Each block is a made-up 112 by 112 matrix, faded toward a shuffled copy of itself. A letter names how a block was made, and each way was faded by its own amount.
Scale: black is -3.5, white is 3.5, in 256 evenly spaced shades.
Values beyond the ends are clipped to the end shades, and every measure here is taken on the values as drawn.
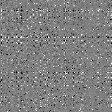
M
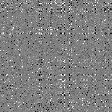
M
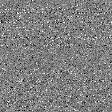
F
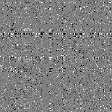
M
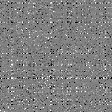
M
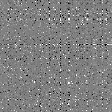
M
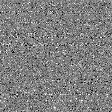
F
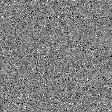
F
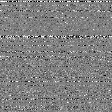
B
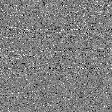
F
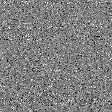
F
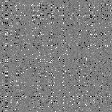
M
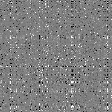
M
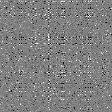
M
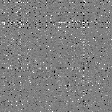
M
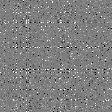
M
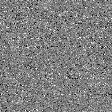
F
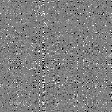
M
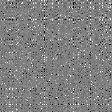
M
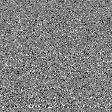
F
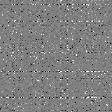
M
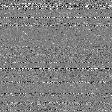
B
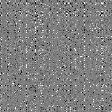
M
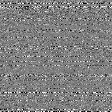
B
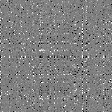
M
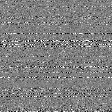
B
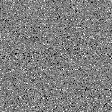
F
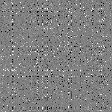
M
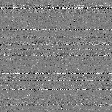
B
